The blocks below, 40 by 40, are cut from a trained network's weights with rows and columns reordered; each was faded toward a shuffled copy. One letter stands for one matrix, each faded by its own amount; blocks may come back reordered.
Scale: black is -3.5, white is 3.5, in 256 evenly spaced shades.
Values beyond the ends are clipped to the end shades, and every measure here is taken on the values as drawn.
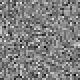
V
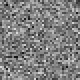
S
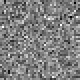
V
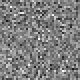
S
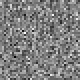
V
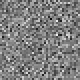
S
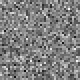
V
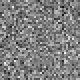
S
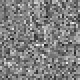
S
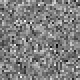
V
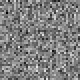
S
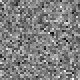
V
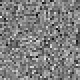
S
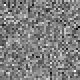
S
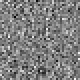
V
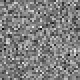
V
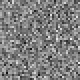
V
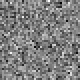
V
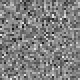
S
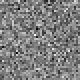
S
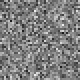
S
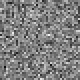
S
